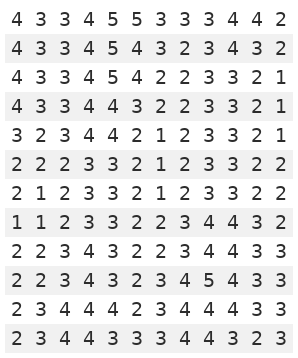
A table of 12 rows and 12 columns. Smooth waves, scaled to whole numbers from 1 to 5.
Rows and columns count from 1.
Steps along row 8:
same up up same down same up up same down down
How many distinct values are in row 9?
3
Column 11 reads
4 3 2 2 2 2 2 3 3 3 3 2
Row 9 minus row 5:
-1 0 0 0 -1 0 1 1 1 1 1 2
